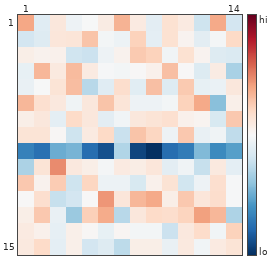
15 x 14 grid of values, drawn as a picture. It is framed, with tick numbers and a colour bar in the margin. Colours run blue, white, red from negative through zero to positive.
Average level on the scale: 50%. Odd lines: row 9. Histogram: skewed, a long tail of low values.
